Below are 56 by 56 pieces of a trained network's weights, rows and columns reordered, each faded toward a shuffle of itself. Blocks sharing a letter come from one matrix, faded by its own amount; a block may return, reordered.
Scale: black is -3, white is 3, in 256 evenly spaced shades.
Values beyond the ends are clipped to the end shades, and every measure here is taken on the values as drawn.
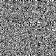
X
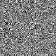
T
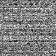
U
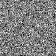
X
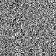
T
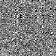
T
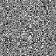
T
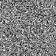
X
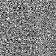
X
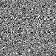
X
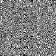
T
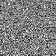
X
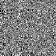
T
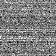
U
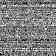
U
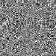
T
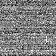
U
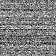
U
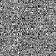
T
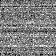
U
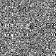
T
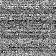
U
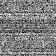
U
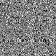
X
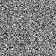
X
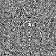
T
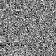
X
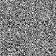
T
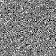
X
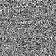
X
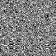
X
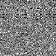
X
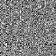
T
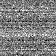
U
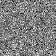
X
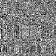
T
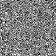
T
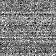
U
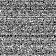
U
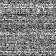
U
